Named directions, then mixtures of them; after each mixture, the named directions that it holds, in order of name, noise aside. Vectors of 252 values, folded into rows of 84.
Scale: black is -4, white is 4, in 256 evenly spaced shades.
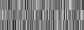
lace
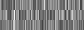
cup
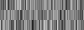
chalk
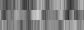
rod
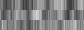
rod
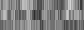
cup, rod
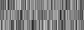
chalk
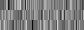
chalk, lace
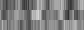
rod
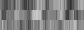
rod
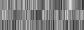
lace, rod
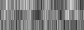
chalk, rod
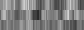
rod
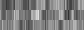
cup, rod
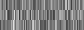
chalk, cup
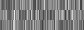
cup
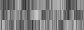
chalk, rod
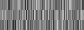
lace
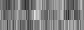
lace, rod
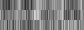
lace, rod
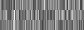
cup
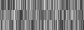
chalk, cup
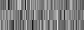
chalk, lace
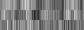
lace, rod
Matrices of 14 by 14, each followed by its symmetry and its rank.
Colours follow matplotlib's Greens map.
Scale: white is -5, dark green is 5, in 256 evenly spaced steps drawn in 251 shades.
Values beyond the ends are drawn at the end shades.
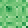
symmetric, rank three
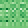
neither, rank two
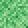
symmetric, full rank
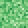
neither, full rank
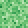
neither, full rank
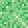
symmetric, full rank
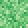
neither, full rank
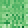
neither, rank three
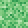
neither, full rank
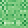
neither, rank three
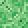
symmetric, full rank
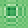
symmetric, rank one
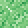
symmetric, full rank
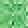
neither, rank three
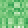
neither, rank two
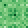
symmetric, rank three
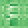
neither, rank two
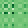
symmetric, rank one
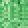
neither, rank three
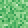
neither, full rank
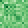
symmetric, rank three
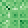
symmetric, rank three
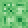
symmetric, rank three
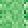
neither, rank two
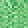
neither, rank three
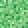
symmetric, full rank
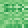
neither, rank two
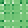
symmetric, rank one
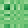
symmetric, rank one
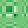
symmetric, rank one
